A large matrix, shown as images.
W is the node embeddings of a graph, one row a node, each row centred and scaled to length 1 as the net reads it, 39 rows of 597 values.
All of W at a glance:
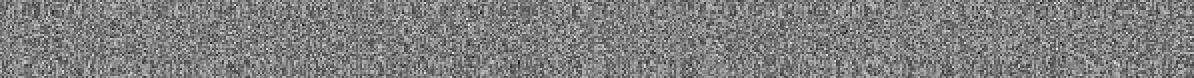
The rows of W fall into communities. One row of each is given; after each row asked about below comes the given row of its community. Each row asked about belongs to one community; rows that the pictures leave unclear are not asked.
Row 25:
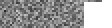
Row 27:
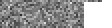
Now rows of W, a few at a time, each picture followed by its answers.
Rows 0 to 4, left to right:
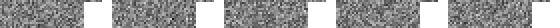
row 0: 25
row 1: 27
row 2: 25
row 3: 25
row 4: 27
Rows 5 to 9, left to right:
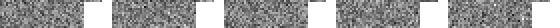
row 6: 27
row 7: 25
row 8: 25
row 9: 27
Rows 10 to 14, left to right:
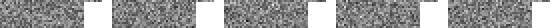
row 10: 27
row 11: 27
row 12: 27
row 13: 27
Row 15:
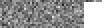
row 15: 25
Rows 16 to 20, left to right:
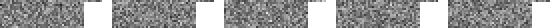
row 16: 25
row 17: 27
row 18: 27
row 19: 25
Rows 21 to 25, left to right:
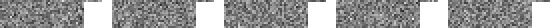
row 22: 25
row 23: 25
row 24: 27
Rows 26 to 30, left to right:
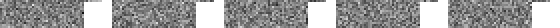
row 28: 25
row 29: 25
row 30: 25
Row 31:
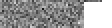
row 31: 25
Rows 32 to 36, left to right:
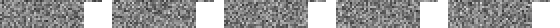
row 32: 27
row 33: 27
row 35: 27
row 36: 27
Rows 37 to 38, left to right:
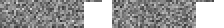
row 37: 27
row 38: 25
